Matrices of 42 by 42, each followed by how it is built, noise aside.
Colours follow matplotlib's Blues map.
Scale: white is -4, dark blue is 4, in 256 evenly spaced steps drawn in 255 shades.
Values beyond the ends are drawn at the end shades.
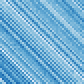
Toeplitz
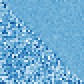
lower triangular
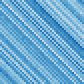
Toeplitz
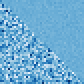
lower triangular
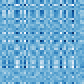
low rank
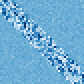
banded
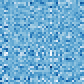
low rank
